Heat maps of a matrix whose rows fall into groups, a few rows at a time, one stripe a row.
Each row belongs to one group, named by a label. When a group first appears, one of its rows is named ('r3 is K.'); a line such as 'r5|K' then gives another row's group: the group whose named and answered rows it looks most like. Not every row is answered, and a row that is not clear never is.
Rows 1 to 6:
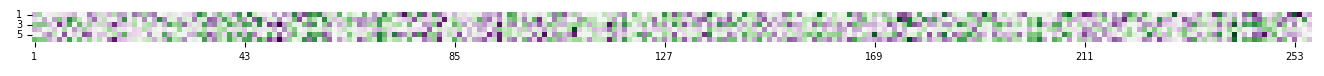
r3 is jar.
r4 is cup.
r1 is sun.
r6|jar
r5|sun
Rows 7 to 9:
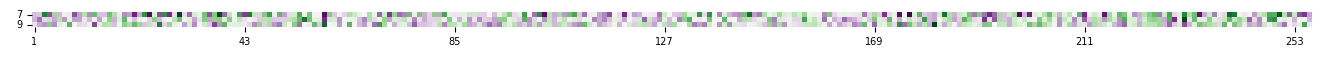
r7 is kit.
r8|cup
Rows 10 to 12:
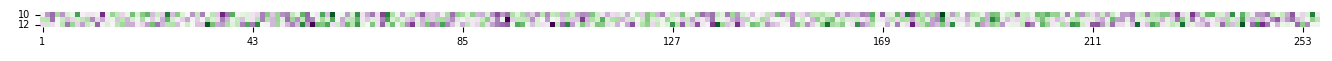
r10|cup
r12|sun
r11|sun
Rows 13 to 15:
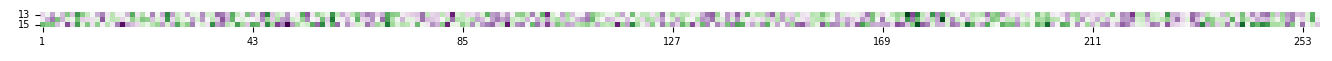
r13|sun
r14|cup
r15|jar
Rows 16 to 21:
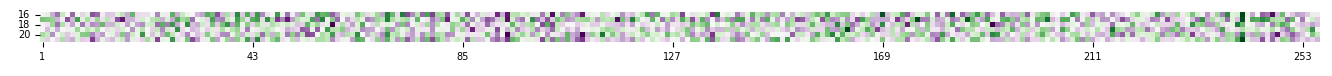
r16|sun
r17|jar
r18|kit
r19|jar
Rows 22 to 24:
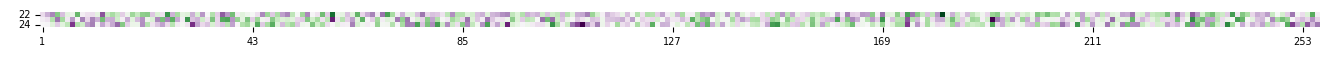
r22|cup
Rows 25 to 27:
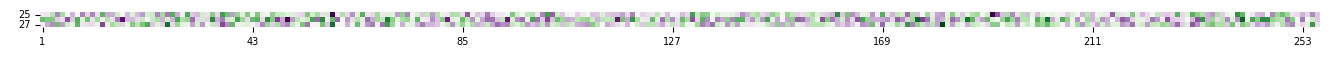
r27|cup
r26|jar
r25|kit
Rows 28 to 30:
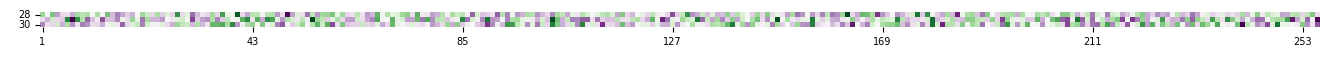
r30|cup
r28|jar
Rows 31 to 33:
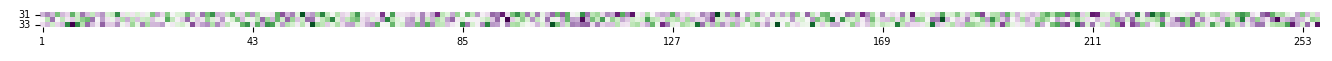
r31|cup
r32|sun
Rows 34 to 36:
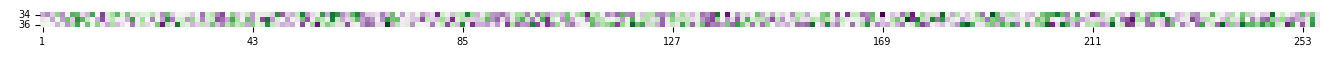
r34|cup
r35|sun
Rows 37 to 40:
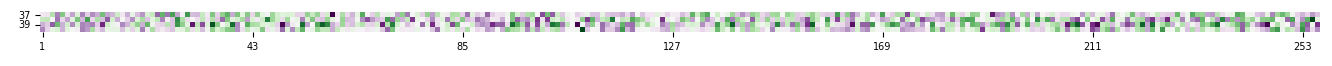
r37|kit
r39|cup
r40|cup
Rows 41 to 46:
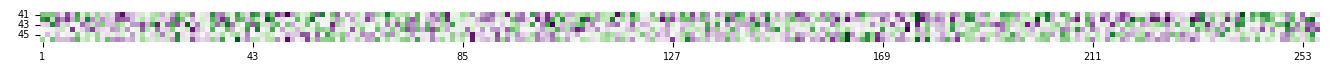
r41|jar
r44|kit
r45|jar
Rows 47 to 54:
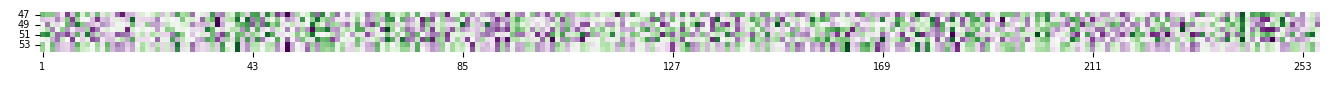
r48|sun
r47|jar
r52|sun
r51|jar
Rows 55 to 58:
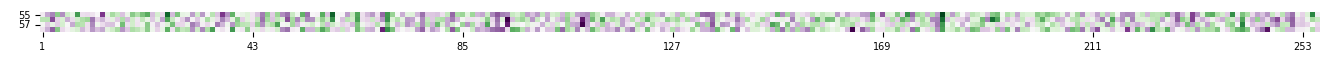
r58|cup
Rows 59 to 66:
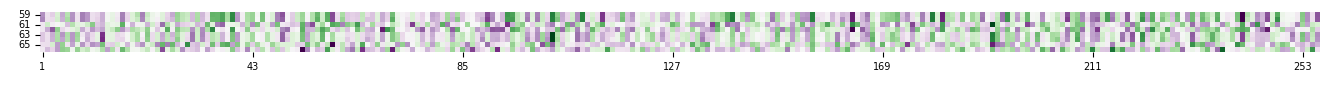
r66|jar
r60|cup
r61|sun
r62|cup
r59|cup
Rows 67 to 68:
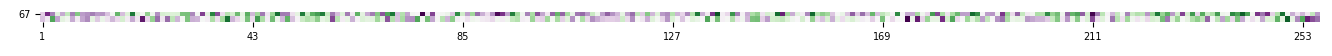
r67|cup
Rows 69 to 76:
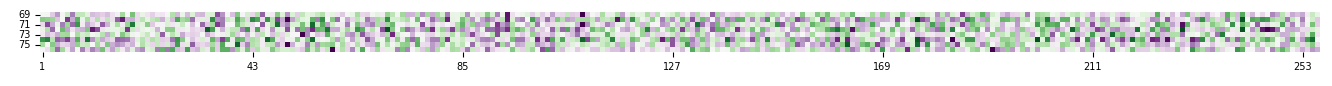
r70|jar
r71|cup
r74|jar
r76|kit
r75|jar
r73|jar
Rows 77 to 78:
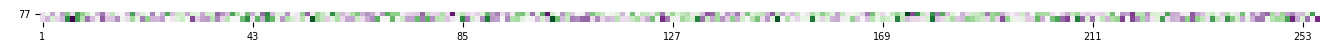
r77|sun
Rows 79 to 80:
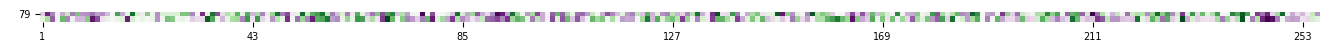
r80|sun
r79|cup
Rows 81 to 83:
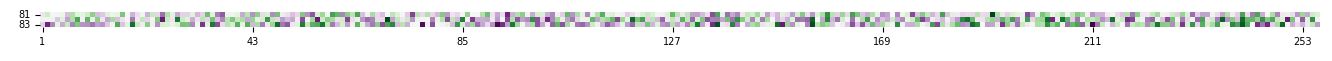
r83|cup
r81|sun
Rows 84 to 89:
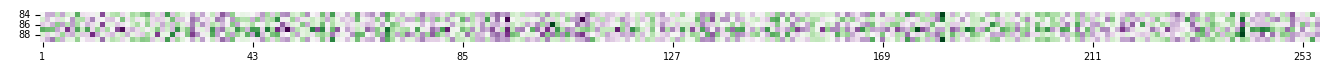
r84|cup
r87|jar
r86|cup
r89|cup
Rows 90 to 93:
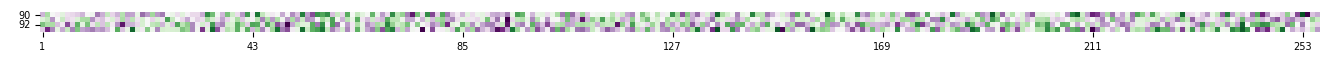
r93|cup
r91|sun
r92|jar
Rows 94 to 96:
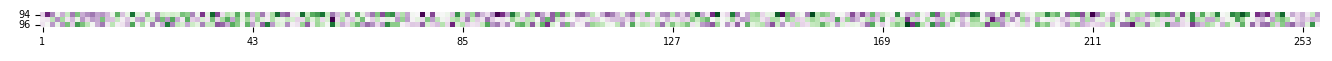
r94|cup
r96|sun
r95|kit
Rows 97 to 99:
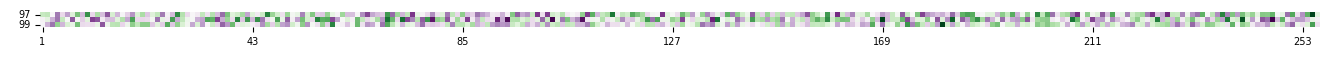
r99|cup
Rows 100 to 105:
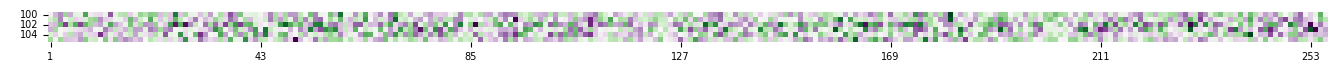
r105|jar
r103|sun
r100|cup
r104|kit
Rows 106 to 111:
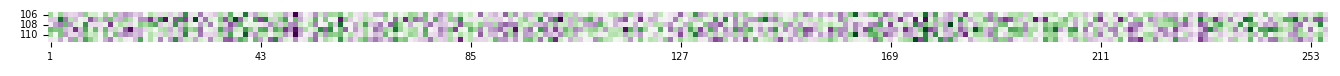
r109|jar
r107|kit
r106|jar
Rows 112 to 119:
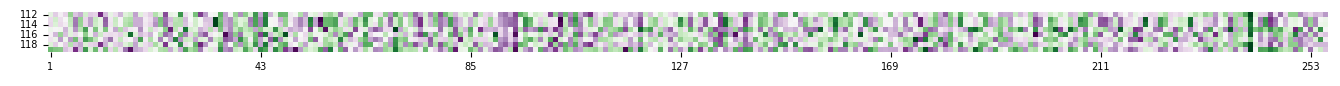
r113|sun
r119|jar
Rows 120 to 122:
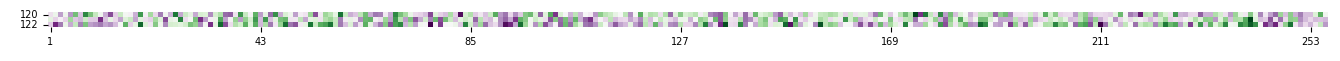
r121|kit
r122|cup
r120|sun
